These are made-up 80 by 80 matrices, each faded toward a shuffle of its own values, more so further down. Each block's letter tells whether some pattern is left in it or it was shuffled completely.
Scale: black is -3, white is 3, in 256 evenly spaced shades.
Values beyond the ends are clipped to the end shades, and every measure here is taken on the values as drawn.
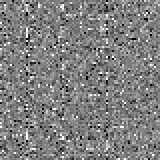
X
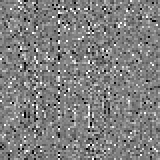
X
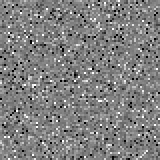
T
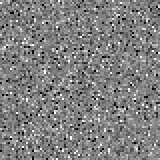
T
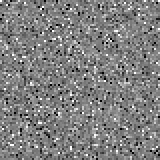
T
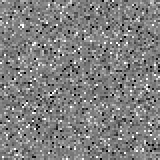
T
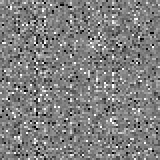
X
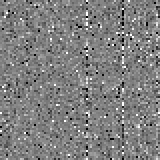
X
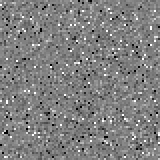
T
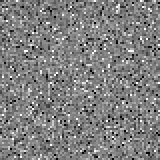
T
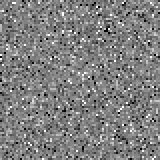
T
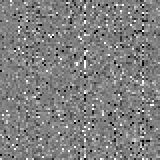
X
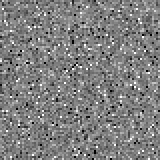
T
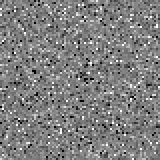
T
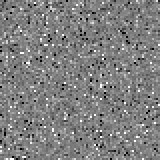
T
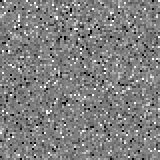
T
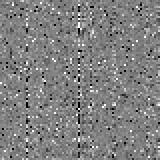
X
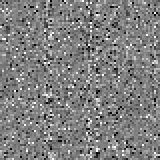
X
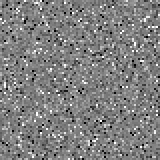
T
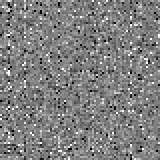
X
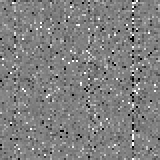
X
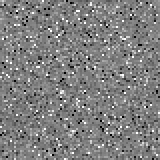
T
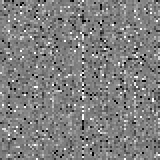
X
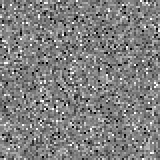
T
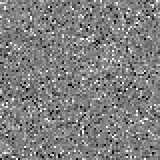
T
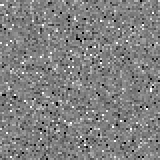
T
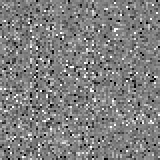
X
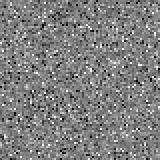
T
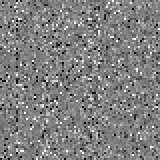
X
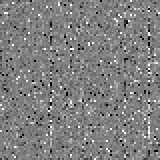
X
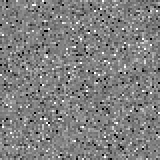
T
